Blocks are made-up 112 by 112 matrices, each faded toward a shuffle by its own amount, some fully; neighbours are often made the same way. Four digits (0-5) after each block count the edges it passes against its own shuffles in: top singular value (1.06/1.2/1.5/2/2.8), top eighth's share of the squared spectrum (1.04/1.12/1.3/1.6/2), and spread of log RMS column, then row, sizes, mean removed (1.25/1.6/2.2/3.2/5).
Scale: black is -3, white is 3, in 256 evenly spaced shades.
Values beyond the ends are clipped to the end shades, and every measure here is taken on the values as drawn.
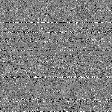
2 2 0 4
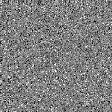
4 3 1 2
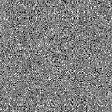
4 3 2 2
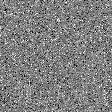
2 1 0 0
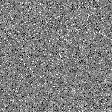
3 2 0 0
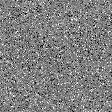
1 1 0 0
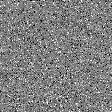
3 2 0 0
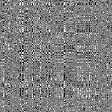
5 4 4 3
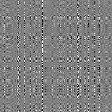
5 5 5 3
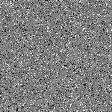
1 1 0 0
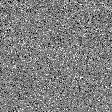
1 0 0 0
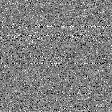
3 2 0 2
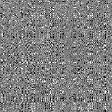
5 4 3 3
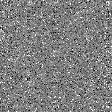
3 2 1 1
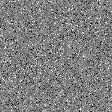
2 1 0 0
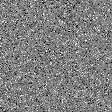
2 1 0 0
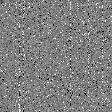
2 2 2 0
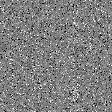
1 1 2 0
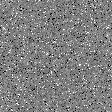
0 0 0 0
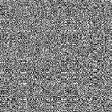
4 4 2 3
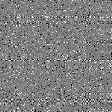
5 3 2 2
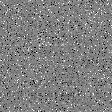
3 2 0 1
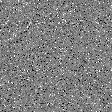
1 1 0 1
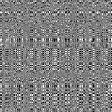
5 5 4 4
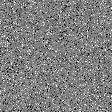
2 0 0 0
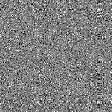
4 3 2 2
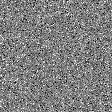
1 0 0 0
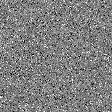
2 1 0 0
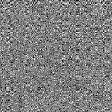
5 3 2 2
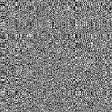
5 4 3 3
